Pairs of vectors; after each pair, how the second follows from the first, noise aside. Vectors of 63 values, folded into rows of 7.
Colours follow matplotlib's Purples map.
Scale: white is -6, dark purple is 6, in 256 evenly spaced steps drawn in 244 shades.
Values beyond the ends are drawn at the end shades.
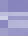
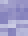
wrapped around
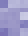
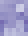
wrapped around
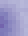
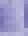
wrapped around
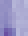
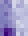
scaled up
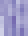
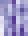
scaled up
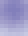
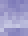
wrapped around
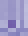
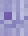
wrapped around
